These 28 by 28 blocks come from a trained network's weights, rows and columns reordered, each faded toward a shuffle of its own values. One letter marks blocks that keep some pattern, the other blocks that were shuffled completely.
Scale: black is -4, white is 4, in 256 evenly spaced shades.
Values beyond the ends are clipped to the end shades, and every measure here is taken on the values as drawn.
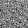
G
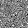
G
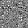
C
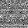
C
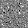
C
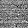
C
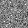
G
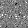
C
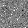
G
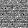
C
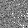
C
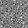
C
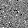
G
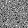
G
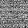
C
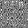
C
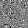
C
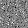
G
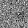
G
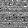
C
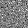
G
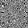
C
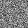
G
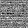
C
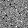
G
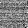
C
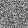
G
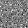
C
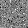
G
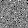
G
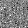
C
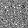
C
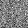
G
